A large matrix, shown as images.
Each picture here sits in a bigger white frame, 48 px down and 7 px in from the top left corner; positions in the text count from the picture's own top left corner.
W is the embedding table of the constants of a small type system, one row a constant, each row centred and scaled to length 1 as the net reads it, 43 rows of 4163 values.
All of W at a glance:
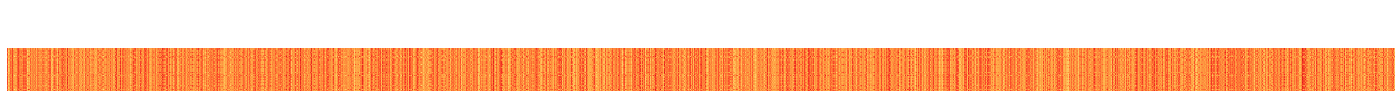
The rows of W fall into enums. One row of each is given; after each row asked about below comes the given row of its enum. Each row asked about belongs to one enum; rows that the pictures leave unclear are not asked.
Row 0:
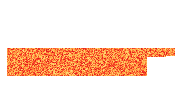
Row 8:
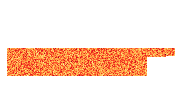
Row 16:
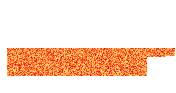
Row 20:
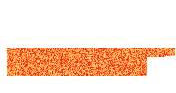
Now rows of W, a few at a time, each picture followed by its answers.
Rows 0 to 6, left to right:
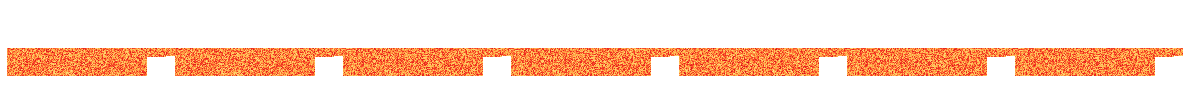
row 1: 0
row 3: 20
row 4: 16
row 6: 20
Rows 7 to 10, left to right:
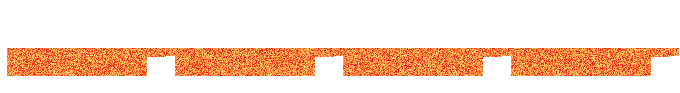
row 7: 0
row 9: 16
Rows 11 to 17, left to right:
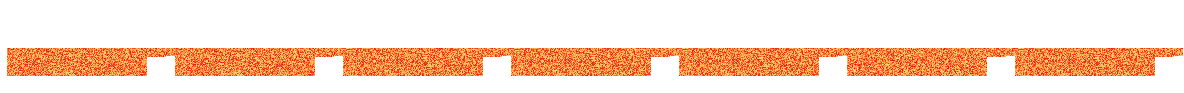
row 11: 0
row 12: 0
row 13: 20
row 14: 20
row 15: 20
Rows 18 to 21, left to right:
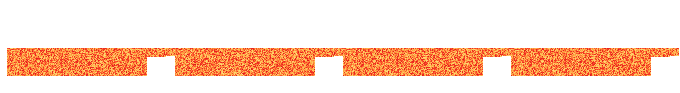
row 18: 20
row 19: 0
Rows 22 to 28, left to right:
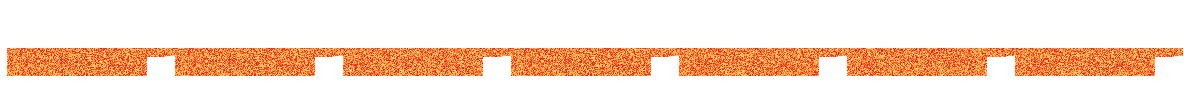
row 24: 16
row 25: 20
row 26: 0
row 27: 8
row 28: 0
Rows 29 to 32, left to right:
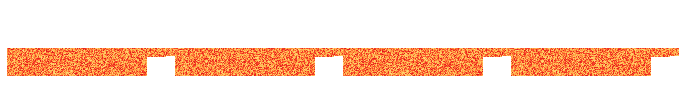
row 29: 0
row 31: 0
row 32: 20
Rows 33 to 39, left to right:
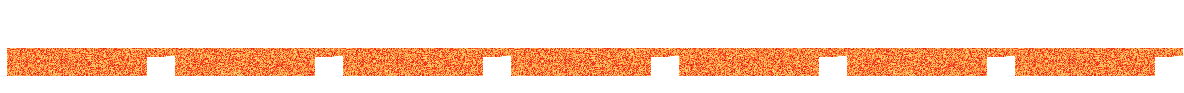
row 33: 20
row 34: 0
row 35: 20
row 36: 20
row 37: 16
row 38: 0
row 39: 20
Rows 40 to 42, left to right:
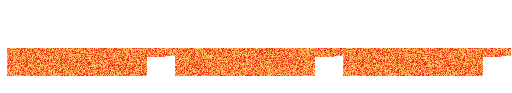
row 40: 20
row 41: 8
